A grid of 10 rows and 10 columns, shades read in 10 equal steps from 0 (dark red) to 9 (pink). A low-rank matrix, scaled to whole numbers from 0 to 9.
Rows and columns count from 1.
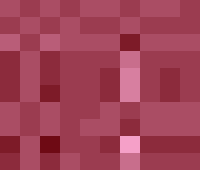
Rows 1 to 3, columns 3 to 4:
4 3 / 3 4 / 5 4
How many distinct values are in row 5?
4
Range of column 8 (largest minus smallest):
2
